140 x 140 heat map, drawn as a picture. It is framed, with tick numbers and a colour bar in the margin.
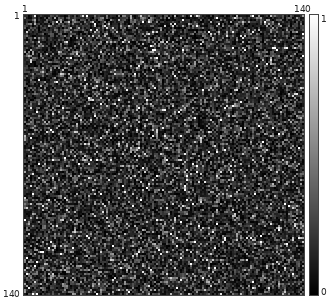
Most values sit low, with a long tail of high ones. There is no seam. No regular stripes run through it. No row or column stands out. The grain is fine, like static. Overall the values sit about 20% of the way up the scale. Neither half mirrors the other.
